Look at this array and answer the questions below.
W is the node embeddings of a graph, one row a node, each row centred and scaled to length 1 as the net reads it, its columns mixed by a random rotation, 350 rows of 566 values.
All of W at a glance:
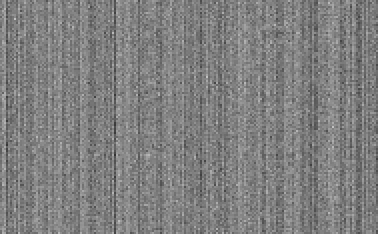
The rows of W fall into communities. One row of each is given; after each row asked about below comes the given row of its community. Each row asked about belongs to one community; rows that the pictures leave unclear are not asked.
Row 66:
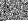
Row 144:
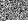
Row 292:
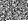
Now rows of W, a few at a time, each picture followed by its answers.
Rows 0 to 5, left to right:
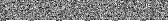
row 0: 292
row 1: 144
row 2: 292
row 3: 144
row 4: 144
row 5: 144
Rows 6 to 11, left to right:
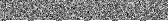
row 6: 144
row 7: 292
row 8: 66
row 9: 66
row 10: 66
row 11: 292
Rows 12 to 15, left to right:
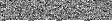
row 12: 144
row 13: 292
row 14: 66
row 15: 144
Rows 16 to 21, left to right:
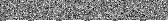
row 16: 292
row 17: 66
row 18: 292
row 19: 292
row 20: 144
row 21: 66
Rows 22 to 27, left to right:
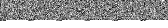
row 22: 292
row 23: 66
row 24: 144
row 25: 144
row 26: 144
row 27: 66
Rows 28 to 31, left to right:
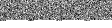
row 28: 292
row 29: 66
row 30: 292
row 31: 144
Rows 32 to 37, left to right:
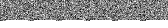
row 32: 66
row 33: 144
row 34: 66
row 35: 144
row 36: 66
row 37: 66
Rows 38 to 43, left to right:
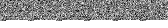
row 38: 144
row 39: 144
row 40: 144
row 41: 66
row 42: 144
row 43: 66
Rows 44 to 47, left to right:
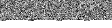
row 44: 144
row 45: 144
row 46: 144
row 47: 292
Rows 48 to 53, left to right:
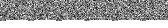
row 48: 292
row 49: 292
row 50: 292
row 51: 144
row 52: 292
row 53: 144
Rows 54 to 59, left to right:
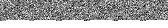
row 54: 292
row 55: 144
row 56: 292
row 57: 66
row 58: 144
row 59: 292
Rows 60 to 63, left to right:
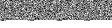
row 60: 144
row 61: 144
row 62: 144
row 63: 144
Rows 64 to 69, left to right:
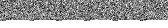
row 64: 144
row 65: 144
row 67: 66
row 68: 292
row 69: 66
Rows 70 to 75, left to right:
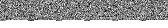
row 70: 144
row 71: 66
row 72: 66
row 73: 144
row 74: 144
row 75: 144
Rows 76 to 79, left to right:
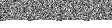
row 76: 66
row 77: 66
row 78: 292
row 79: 292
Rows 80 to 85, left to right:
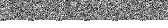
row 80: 144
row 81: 292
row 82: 144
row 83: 66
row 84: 292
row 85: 144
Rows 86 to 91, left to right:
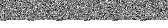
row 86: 144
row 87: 292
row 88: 66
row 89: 66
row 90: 66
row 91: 144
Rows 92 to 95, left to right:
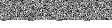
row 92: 144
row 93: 292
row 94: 144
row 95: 66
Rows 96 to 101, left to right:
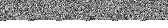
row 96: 292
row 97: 66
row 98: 292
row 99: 144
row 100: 292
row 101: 144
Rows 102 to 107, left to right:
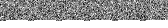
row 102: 292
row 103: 144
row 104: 66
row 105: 292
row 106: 66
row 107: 66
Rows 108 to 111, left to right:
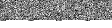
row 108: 144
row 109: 144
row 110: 292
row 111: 144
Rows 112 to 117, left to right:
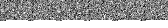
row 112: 292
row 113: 66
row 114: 292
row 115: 292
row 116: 66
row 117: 66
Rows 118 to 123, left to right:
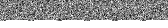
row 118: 144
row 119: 292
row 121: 292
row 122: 292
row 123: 144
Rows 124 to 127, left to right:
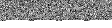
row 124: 144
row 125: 144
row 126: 292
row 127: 66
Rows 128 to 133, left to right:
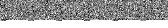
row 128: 144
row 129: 292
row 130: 292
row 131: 66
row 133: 144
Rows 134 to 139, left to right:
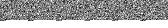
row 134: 66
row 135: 66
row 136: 66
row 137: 144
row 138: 66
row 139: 66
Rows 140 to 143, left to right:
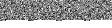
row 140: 66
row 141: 66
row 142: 292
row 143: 292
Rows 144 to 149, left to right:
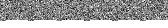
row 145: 66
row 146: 144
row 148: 292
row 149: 144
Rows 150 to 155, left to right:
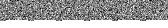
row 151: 292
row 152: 292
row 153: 292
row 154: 66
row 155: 144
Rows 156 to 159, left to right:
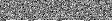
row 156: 66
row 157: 66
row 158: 144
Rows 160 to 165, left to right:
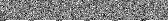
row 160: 66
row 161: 144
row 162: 66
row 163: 144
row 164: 144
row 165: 66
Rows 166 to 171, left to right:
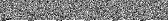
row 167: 292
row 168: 292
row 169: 144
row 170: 66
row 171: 66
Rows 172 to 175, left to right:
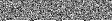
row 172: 144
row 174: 292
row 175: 292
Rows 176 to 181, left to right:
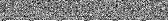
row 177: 144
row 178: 144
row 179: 66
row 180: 144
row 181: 144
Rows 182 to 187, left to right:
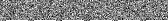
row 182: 144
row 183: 144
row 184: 292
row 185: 66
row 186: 144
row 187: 144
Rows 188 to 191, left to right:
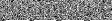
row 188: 66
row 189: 144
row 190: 66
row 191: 292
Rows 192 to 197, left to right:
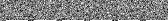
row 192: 144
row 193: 66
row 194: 144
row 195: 292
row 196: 292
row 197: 66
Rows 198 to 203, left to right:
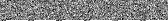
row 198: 144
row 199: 292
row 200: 66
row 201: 66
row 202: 144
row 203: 292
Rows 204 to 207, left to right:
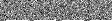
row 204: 66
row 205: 144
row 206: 66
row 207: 66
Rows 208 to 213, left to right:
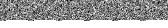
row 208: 292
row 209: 292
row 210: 144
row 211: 66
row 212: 292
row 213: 292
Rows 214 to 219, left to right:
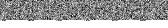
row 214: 144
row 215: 66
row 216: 144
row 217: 144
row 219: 66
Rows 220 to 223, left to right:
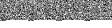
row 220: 66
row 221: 292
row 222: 292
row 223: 144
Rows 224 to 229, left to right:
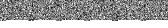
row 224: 144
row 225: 66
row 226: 144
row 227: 292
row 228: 292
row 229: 144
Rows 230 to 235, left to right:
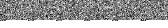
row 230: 66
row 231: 292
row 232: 292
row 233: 292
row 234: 292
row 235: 144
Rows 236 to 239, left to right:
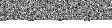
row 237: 292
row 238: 144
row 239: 292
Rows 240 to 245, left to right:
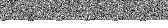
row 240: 144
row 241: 66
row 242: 144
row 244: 144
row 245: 292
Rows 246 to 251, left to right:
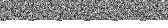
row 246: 144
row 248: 292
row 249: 66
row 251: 292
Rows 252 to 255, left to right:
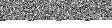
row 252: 66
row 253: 66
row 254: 66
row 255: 144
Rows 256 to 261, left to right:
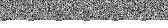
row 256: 144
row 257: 144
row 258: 292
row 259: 66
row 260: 144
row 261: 144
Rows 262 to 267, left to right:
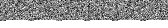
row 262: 292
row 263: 144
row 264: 144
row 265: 292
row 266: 292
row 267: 144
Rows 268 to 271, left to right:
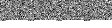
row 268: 144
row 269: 144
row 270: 144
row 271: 66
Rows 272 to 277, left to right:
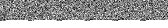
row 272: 292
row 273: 292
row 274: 144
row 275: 144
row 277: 144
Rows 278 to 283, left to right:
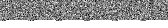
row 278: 144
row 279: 144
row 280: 66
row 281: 292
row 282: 292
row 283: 144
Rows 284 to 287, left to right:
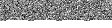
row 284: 292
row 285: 292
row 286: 66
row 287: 144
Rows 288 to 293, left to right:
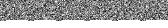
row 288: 292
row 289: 292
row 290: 66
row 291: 144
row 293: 292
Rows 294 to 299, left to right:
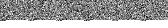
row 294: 66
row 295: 144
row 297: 66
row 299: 144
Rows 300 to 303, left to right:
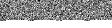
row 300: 66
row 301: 144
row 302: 292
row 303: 144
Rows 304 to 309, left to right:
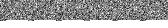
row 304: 66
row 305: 292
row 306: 292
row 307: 292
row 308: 144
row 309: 66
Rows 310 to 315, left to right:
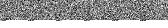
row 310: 144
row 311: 144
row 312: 66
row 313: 66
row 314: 66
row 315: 66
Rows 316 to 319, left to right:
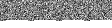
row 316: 66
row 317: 144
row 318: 292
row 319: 292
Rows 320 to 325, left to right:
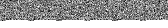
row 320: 144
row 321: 144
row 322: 66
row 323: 144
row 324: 66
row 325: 292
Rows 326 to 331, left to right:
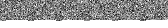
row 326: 144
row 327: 292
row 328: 66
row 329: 66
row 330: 144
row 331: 66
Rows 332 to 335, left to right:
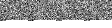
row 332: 66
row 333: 66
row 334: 292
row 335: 292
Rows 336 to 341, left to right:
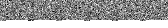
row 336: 144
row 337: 66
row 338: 66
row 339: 292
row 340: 292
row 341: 66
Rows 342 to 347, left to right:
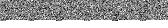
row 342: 144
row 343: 144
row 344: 66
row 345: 292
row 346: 292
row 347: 66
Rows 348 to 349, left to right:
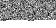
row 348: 144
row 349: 292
